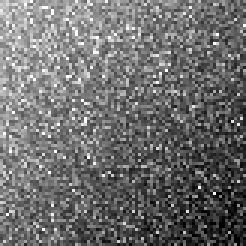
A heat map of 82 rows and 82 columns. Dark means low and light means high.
Stripes: none. Ninth with the highest average: top left. Mirror symmetry: none. Slope: up to the top left.
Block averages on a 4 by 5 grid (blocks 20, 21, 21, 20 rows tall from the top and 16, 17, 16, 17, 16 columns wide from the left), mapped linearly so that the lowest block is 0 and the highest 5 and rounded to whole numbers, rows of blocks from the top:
55432 / 44322 / 43211 / 32110
